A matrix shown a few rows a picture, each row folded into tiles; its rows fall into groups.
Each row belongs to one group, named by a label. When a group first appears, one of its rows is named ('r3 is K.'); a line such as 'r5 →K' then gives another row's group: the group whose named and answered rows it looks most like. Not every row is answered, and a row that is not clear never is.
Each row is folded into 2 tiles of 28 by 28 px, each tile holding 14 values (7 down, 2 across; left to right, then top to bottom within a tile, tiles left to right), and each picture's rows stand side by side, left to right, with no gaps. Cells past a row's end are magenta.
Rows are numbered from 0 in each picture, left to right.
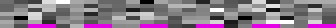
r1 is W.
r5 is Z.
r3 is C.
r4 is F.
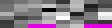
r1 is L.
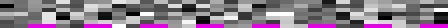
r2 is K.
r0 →F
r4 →L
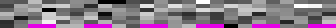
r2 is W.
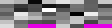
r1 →K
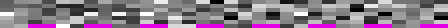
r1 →K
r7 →C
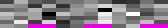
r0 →C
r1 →F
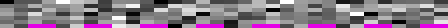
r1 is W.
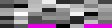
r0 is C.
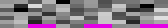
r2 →Z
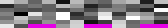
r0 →K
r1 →L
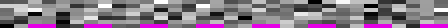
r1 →C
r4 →F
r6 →W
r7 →Z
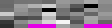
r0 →F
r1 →Z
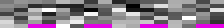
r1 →K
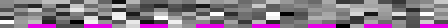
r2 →L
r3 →Z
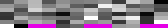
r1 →C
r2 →W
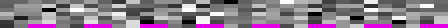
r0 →F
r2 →L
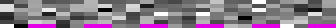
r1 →F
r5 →K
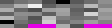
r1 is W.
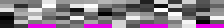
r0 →C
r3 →L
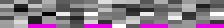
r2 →K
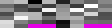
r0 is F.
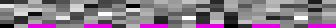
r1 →L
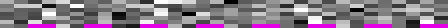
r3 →K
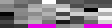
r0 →C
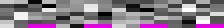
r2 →K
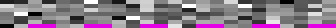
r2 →Z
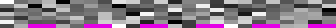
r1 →W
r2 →K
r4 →K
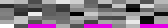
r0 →K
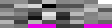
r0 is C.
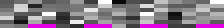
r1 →C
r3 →C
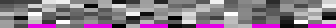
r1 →Z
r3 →C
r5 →C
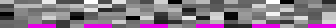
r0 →C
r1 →F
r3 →W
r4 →C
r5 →W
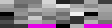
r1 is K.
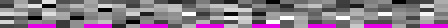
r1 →F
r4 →W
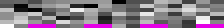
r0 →K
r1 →Z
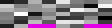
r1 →Z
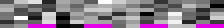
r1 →C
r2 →W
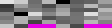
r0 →K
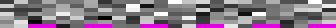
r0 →L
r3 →W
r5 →F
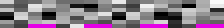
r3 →C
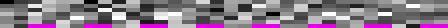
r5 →L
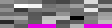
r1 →F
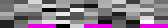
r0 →F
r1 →Z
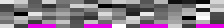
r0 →K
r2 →K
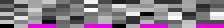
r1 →F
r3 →L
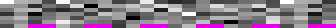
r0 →W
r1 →Z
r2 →F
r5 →W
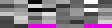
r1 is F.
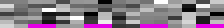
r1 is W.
